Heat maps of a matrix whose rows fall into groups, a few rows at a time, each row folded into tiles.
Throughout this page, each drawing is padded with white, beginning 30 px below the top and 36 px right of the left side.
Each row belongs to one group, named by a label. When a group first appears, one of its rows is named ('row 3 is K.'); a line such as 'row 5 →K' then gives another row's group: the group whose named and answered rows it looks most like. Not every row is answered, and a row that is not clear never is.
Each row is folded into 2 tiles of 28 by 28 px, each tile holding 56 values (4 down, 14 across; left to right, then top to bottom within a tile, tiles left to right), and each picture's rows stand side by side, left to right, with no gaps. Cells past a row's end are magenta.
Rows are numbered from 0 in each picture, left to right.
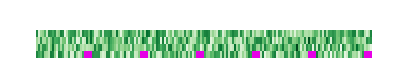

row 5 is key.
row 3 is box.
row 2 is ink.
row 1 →key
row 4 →ink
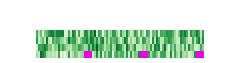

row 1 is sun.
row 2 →key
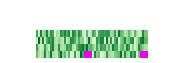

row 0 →box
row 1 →ink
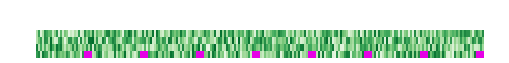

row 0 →ink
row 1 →key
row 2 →box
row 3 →box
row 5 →ink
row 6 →ink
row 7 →key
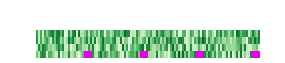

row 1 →box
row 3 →key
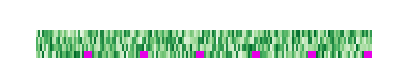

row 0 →ink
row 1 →box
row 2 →sun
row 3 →box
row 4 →key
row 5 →key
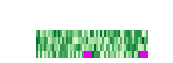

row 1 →key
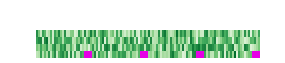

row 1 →ink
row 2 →box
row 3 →sun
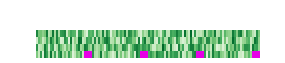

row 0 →box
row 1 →box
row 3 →box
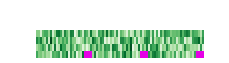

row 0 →sun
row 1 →ink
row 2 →key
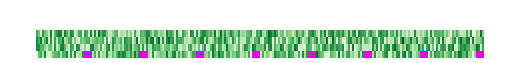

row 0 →sun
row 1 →ink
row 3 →box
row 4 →ink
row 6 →ink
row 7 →ink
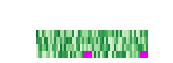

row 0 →sun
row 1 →ink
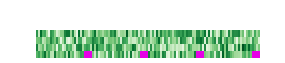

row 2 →key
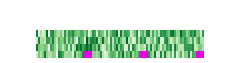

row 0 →box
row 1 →sun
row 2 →key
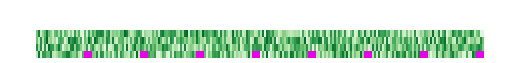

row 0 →ink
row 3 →box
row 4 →ink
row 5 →sun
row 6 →ink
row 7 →box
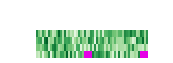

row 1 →key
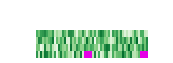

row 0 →box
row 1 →ink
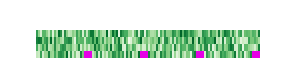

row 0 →sun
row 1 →sun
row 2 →key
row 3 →sun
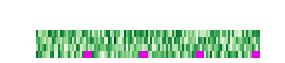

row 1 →key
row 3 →ink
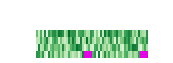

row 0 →key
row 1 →key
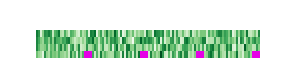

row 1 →sun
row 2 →ink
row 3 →key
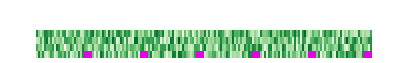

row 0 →ink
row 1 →box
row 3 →box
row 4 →box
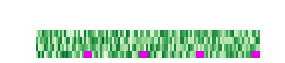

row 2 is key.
